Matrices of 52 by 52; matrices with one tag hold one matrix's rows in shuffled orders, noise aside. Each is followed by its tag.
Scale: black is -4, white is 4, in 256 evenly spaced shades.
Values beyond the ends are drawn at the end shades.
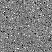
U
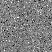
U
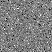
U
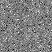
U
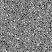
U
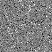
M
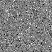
M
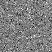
M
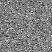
M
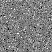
U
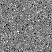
U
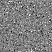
M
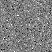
U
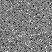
M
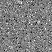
M
